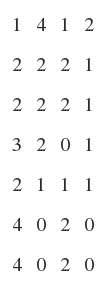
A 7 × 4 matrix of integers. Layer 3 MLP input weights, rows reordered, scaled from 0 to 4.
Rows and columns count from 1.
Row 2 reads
2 2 2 1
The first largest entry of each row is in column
2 1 1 1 1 1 1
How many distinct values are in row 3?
2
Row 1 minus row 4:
-2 2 1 1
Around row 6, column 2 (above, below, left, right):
1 0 4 2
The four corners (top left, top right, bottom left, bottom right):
1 2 4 0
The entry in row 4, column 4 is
1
